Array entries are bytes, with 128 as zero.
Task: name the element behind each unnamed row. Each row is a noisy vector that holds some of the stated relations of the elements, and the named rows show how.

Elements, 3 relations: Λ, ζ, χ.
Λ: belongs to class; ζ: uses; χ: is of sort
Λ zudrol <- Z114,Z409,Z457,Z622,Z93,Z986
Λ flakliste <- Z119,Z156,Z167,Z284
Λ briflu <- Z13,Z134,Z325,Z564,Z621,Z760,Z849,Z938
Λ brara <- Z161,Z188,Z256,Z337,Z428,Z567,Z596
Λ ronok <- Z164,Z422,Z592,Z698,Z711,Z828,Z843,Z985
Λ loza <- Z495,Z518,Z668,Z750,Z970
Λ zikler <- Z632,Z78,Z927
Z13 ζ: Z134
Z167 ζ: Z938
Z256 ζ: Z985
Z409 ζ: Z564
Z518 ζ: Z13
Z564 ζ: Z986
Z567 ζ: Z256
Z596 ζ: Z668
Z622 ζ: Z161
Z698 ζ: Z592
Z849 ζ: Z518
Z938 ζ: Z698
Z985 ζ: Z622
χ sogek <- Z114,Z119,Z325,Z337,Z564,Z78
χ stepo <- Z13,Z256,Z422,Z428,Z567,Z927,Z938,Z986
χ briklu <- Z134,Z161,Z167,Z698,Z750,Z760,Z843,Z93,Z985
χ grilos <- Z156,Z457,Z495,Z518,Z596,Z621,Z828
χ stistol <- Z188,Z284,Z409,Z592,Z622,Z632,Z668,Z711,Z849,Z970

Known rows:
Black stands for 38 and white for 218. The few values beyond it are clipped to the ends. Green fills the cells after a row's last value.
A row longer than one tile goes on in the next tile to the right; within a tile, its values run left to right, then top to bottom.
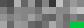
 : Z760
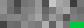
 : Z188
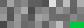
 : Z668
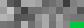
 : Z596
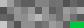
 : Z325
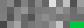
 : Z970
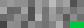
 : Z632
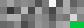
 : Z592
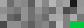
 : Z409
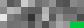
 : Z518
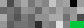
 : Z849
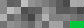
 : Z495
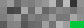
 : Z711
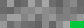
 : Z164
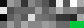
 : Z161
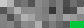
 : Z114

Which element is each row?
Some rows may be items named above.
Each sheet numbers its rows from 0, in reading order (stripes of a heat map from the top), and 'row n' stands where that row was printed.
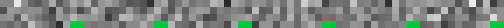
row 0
Z986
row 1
Z621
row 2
Z422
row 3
Z632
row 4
Z93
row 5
Z592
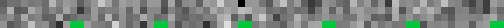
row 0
Z428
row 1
Z927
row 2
Z849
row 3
Z828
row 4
Z93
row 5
Z457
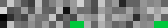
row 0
Z622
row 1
Z134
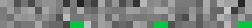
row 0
Z119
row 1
Z760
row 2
Z409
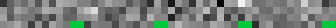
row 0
Z750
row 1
Z156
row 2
Z985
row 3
Z284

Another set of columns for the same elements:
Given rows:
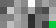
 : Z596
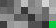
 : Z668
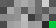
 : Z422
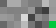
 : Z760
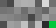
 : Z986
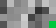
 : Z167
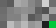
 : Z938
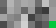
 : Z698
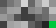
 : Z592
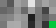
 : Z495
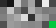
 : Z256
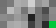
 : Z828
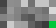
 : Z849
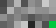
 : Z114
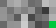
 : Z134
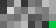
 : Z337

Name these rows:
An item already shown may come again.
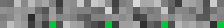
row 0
Z621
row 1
Z849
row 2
Z409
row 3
Z927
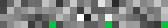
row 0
Z78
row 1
Z161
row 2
Z188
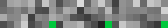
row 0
Z93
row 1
Z592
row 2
Z849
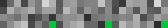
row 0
Z119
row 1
Z164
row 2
Z428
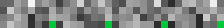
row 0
Z596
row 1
Z632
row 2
Z422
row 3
Z622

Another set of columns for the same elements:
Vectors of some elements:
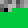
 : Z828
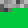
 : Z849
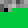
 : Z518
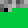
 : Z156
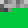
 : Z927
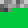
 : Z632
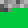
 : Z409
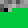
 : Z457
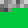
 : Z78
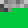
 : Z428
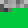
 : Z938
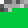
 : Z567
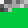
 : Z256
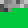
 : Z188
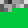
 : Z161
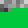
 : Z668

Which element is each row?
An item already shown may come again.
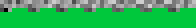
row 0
Z621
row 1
Z337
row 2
Z849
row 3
Z164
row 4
Z760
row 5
Z167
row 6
Z711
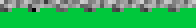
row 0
Z422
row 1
Z596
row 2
Z760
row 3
Z592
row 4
Z409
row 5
Z927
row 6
Z114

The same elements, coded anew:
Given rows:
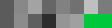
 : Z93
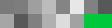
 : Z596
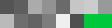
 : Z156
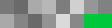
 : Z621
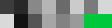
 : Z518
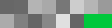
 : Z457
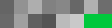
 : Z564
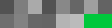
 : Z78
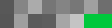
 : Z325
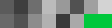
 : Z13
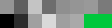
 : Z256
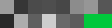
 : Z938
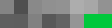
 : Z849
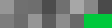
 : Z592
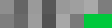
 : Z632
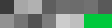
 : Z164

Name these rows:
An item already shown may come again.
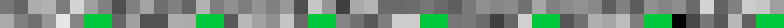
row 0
Z621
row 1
Z114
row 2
Z986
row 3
Z164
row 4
Z134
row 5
Z422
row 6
Z622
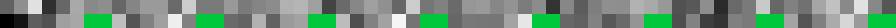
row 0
Z985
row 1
Z828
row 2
Z188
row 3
Z828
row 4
Z337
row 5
Z849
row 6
Z167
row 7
Z596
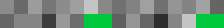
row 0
Z409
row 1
Z760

